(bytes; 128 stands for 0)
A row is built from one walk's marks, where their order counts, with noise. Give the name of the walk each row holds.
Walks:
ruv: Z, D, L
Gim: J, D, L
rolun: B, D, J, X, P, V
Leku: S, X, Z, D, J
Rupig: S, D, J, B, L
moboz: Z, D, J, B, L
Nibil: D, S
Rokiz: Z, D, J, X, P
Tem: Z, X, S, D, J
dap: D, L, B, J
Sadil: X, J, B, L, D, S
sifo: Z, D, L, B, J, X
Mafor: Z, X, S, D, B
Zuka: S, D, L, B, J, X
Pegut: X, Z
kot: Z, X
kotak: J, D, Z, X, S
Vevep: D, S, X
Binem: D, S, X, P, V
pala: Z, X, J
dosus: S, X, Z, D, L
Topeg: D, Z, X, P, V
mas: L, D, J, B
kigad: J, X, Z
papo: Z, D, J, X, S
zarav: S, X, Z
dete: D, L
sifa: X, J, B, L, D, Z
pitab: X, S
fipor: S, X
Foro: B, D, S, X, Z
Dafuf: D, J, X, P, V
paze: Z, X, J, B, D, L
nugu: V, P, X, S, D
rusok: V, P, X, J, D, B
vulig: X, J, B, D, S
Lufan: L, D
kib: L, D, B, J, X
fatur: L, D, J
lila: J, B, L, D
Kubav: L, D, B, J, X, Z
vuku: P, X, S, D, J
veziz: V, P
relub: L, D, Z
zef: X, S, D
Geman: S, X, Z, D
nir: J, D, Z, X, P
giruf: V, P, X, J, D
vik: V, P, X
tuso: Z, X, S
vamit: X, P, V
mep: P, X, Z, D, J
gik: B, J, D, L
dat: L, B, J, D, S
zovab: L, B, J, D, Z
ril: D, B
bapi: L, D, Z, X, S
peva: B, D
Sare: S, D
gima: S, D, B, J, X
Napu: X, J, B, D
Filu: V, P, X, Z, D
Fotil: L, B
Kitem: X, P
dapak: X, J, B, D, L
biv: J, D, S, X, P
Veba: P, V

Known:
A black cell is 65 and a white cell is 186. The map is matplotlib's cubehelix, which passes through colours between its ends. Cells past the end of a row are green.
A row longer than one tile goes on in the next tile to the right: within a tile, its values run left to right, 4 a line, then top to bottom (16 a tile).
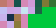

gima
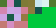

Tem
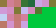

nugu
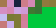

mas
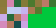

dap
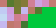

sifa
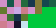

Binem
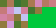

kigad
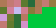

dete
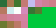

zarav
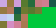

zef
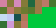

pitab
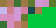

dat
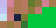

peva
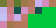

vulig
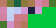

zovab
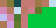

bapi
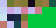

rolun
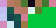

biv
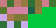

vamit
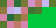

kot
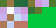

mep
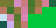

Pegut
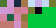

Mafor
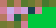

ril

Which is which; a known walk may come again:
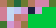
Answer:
zovab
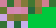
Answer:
vamit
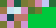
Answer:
pala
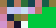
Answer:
Dafuf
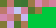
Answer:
kigad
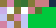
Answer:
rusok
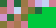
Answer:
tuso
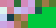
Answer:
Rupig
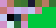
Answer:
Rokiz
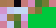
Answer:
Kubav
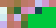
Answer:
Sadil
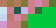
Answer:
dapak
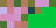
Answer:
dat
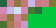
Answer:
fipor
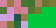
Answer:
Nibil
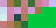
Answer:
Foro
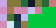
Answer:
nir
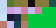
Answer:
rolun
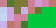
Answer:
sifa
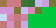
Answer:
nugu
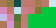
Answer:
bapi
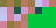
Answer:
vulig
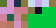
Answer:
Mafor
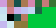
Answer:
sifo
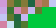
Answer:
kotak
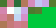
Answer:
Leku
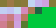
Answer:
dosus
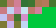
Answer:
vik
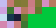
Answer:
ruv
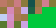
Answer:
Kitem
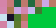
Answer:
papo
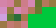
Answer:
Sare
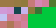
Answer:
Napu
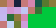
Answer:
kib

